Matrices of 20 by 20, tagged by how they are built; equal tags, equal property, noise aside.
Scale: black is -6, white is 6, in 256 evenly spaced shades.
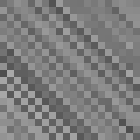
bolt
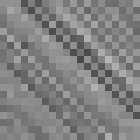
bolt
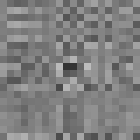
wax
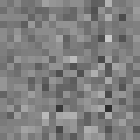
wax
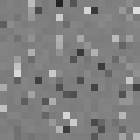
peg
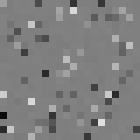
peg
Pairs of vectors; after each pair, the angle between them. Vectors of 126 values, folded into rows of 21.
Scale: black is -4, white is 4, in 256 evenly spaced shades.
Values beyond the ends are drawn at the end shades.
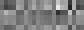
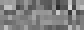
nearly opposite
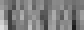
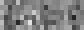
partly aligned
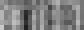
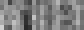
nearly parallel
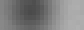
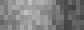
nearly opposite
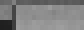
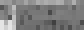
nearly opposite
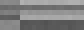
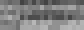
nearly opposite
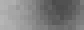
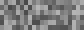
orthogonal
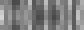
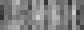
nearly opposite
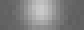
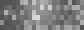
partly aligned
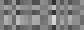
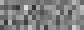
orthogonal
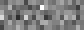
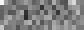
partly opposed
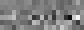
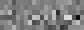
nearly opposite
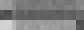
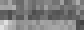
nearly parallel
